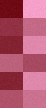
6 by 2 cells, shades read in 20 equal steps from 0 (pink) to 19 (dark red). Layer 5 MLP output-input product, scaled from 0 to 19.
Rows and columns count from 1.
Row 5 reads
16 3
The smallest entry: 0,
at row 1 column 2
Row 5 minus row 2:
2 -4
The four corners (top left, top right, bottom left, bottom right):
19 0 10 6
